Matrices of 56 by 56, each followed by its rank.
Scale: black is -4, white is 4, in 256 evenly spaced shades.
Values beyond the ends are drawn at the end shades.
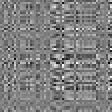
three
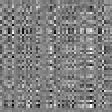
three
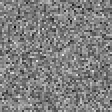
full rank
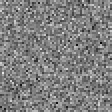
full rank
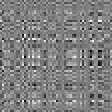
three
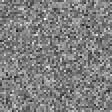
full rank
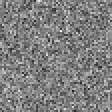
full rank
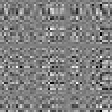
three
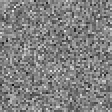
full rank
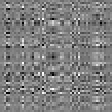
three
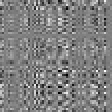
three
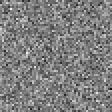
full rank
